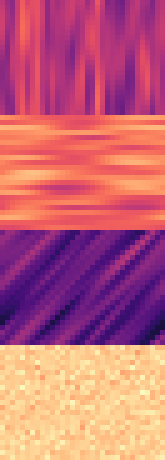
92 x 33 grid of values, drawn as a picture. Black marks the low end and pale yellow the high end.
The table splits into 4 rows of 1 panel. Panel 1,1: middling, streaked downward. Panel 2,1: high, streaked across. Panel 3,1: low, slanting up to the right. Panel 4,1: very high, fine-grained, faint in contrast.
